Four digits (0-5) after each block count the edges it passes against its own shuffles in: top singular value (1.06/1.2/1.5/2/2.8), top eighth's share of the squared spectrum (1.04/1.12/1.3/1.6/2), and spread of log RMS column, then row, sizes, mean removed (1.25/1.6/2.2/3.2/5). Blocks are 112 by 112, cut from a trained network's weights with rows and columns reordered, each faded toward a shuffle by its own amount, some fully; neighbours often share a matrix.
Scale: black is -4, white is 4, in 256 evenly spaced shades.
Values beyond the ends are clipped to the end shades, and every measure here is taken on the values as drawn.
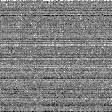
5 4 2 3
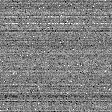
5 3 1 3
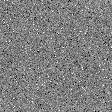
0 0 0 0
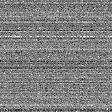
5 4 2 3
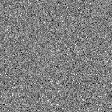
3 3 1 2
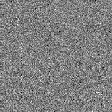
4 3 1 1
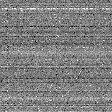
5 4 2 3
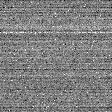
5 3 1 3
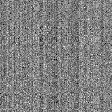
4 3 2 2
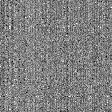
4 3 1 1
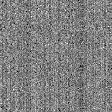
4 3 1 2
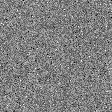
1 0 0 0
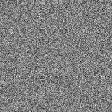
4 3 0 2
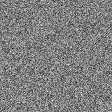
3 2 0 0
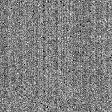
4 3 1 1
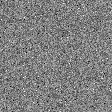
0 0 0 0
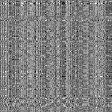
5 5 3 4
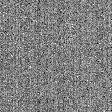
3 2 0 0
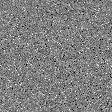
0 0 0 0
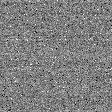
2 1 0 0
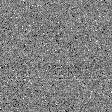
1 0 0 0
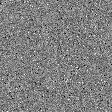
1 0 0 0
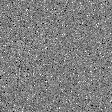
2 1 0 0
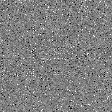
3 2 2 1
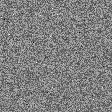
0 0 0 0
